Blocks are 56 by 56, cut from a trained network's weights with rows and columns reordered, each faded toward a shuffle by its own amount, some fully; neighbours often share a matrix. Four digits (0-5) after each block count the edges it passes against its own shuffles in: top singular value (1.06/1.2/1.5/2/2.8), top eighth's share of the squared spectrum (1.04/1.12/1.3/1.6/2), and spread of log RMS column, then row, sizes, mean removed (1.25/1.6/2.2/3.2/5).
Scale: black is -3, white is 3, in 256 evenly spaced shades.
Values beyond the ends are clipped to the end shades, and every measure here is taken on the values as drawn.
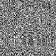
3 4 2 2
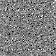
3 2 1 1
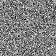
0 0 0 0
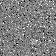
1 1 0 0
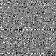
3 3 0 2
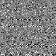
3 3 1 3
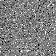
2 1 0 0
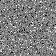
0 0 0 0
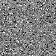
2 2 0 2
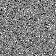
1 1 0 0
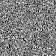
2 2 0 1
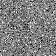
1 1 0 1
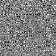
3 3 0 3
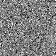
0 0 0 0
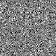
3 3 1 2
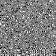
3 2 0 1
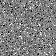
0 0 0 0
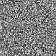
2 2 1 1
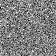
0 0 0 0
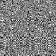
4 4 1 2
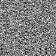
2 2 1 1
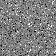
0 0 0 0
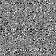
3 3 0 2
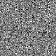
3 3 1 1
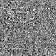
2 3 1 1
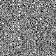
2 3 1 2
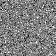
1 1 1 0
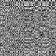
4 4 1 3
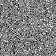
0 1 0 0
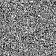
2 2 0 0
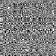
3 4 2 3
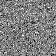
1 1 0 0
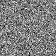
1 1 0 0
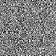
3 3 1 2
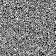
2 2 0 0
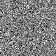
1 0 0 0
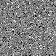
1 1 0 0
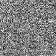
3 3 0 1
